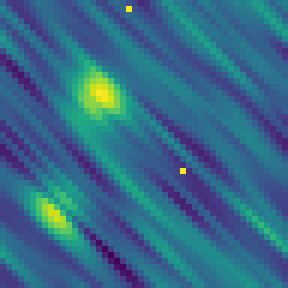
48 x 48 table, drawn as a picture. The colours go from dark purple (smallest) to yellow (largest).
Lone odd cells: 2, each higher than its neighbours. Histogram: skewed, a long tail of high values. Bumps: two. Slope: none. Mirror symmetry: none. Grain: diagonal, down to the right.
